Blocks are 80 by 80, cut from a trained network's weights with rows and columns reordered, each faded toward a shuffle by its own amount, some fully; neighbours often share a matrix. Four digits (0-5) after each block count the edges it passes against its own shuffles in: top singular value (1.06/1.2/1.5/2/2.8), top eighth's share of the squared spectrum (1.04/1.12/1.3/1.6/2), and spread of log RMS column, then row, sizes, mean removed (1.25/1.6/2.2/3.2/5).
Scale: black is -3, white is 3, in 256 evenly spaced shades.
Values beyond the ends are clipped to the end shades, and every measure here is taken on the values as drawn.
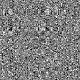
4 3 2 1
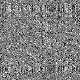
4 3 0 2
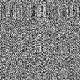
4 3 2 1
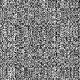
4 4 1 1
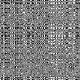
5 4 2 4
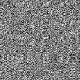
4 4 2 2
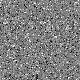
2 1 0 0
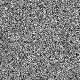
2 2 0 0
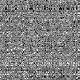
4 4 2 2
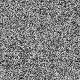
2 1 0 0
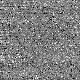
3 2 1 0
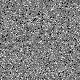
0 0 0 0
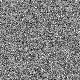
0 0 0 0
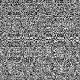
4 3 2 2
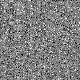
2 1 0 0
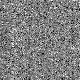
3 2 0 0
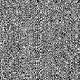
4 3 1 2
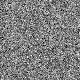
0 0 0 0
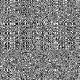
4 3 2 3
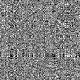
4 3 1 2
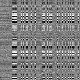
5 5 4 4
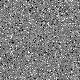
0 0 0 0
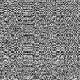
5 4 1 3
